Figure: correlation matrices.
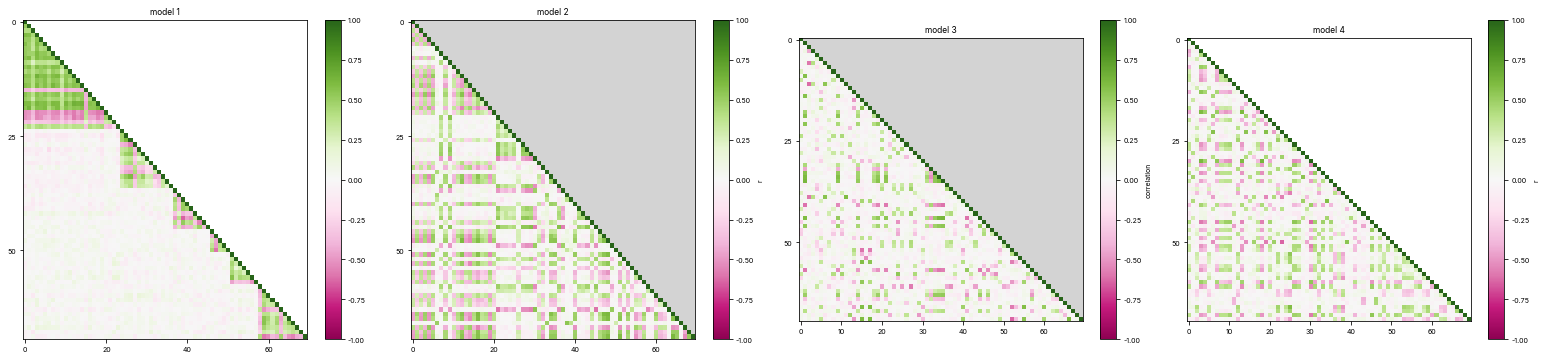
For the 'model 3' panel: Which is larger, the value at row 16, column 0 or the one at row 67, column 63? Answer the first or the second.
the second
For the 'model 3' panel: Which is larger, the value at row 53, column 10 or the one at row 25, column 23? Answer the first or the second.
the second
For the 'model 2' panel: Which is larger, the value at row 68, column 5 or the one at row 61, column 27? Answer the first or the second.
the first
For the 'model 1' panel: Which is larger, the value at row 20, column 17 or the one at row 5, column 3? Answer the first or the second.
the second
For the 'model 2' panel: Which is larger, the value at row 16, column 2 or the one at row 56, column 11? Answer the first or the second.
the second
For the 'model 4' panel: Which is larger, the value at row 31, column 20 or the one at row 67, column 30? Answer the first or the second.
the first
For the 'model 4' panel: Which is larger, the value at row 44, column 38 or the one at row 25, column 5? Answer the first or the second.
the second
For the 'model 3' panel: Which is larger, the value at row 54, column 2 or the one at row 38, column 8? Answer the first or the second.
the second
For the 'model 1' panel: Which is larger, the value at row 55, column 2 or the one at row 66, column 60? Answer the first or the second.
the second
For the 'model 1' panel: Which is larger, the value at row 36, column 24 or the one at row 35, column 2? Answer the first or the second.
the first
